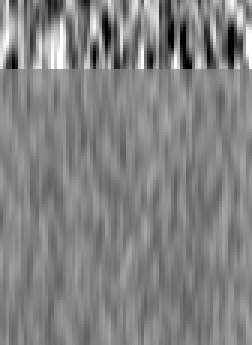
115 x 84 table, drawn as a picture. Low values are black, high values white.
Slope: none. Seam: horizontal, 20% of the way down, the bottom part calmer. Histogram: heavy tails on both sides. Grain: streaks running down.
